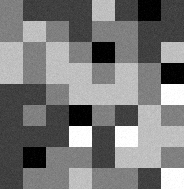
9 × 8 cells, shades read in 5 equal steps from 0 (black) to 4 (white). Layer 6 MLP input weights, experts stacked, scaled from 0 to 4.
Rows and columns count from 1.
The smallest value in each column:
1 0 1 0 0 1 0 0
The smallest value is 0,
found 5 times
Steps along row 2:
up down down up same down same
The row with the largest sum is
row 5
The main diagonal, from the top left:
2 3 3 3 3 1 3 2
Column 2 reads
1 3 2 2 1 2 1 0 2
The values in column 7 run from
0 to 3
